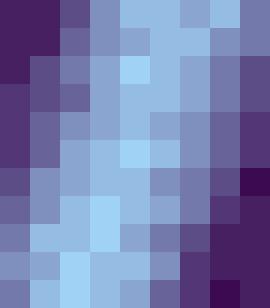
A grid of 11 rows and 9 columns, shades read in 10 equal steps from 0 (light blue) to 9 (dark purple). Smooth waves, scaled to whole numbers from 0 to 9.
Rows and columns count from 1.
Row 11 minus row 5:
-3 -4 -3 -1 1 3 4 4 1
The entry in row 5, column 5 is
1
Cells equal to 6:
8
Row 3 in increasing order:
0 1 2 2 4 4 6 6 8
